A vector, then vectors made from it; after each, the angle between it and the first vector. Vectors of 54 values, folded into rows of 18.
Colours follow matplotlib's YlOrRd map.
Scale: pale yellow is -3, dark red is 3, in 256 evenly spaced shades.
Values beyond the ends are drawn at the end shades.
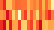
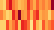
nearly opposite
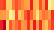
partly aligned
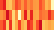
nearly parallel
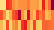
nearly opposite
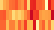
orthogonal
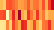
nearly opposite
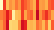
orthogonal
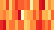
orthogonal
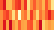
nearly parallel
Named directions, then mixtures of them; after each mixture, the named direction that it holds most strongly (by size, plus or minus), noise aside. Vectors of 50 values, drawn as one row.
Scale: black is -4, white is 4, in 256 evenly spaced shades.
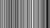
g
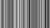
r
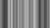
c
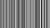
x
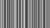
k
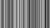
r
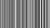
x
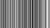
g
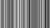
r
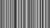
k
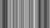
c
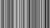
r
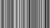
r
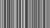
k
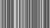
r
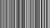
x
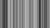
c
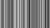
r
